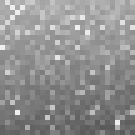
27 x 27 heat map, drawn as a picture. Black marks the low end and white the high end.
Odd rows or columns: none. Stripes: none. Slope: up to the top. Grain: fine.
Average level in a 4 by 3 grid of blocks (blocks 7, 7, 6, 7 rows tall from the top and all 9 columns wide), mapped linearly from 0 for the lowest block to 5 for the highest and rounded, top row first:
554
333
211
000
